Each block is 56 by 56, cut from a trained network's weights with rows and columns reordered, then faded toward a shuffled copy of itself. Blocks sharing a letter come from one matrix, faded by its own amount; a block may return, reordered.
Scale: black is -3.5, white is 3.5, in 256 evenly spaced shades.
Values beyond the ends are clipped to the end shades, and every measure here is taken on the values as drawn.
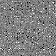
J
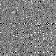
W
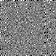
W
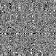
W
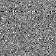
W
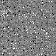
J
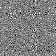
W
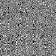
W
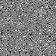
J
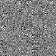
W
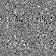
W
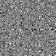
W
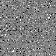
J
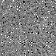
J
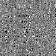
W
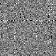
W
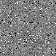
J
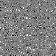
J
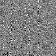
W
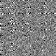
W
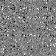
J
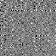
W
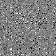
J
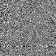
W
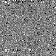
W
